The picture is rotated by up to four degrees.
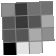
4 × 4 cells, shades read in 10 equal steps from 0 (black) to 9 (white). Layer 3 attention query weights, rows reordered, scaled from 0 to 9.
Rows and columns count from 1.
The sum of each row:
15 14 17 24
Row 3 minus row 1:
-2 1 2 1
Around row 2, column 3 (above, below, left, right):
4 6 2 6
